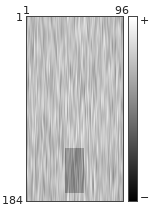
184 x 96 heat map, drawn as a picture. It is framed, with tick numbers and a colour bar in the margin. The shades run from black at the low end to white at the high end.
In the bottom middle lies a patch that is lower than the rest. The grain runs up and down. The bottom middle is the ninth with the lowest average.
